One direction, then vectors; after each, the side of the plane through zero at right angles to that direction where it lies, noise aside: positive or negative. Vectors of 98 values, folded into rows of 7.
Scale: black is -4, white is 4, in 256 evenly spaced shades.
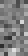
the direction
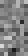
negative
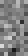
negative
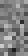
negative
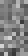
negative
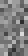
negative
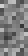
positive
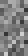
negative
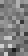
negative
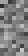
negative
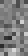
positive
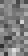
positive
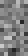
negative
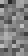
negative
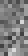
positive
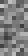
positive
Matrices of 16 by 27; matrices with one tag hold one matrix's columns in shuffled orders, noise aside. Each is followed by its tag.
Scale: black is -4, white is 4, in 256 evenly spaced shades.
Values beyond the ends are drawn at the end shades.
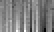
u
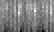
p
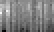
p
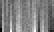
u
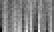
u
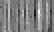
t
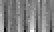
u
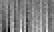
u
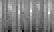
p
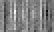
t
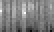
p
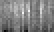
p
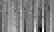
u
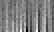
u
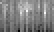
p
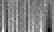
u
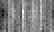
t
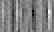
t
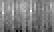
p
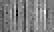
t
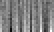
u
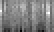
p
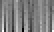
u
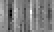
t
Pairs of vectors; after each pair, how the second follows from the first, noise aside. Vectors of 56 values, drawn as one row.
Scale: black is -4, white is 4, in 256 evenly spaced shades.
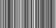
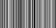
negated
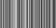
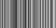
negated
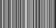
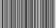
negated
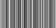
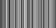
negated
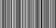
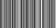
negated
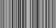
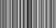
sign-scrambled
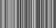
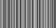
sign-scrambled
